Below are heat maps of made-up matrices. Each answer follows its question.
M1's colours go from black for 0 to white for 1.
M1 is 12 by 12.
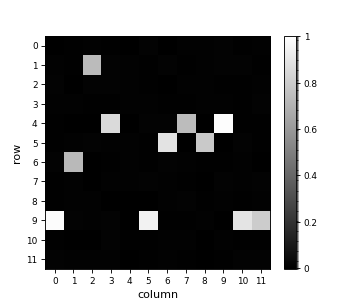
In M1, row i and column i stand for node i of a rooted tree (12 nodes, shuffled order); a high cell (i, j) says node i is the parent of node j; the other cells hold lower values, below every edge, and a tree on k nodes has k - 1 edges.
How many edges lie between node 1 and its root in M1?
4
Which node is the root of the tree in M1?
4
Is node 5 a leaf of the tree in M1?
no
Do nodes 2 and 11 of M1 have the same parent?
no
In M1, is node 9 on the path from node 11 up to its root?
yes
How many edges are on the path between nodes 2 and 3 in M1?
6
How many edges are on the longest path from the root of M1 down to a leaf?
5
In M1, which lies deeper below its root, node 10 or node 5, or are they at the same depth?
the same depth
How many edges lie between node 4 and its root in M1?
0
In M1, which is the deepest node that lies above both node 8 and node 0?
9
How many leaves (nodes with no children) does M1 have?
7
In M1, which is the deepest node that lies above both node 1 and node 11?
9
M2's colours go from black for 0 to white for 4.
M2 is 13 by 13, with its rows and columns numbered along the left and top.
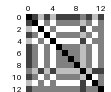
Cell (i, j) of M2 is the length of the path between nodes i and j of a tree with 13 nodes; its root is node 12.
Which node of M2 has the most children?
0
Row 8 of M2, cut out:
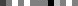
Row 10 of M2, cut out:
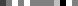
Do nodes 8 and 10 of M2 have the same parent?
yes
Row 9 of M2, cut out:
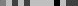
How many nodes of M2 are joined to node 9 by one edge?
4
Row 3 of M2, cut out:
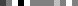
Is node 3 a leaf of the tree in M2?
yes
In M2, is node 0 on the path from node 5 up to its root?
yes
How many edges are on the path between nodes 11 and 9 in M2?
1
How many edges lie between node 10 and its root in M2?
2
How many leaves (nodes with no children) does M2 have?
10
